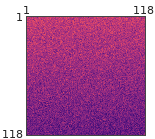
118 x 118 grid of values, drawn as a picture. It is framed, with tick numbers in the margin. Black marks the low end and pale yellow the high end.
Overall the values sit about 40% of the way up the scale. The field climbs toward the top. The texture is fine-grained noise. No regular stripes run through it.
